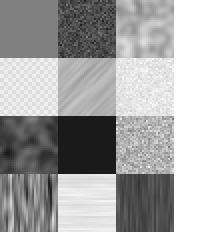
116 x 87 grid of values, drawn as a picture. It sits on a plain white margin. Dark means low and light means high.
The table splits into 4 rows of 3 panels. Panel 1,1: middling, flat. Panel 1,2: low, fine-grained. Panel 1,3: high, blotchy. Panel 2,1: very high, checkered, faint in contrast. Panel 2,2: high, slanting up to the right, faint in contrast. Panel 2,3: very high, fine-grained, faint in contrast. Panel 3,1: low, blotchy. Panel 3,2: very low, flat. Panel 3,3: high, fine-grained. Panel 4,1: middling, streaked downward, strong in contrast. Panel 4,2: very high, streaked across, faint in contrast. Panel 4,3: low, streaked downward, faint in contrast.
